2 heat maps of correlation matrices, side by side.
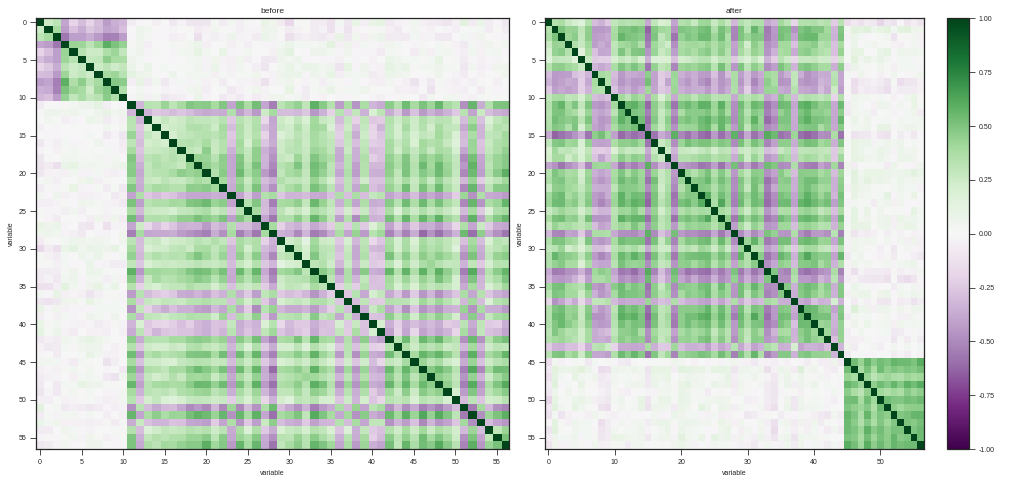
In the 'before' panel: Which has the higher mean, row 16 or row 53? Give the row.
16
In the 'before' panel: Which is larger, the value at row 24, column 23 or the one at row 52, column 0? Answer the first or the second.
the second
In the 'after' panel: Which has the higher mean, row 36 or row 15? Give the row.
36
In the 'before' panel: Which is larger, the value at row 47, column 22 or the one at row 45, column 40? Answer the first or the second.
the first
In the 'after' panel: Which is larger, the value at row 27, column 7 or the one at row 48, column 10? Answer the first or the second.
the second
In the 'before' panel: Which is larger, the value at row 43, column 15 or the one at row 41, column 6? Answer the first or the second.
the first
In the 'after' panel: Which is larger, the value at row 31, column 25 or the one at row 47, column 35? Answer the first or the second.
the first
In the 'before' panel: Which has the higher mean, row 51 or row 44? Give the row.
44
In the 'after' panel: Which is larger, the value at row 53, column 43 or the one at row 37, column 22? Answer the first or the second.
the first
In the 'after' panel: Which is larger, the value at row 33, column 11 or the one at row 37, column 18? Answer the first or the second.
the second
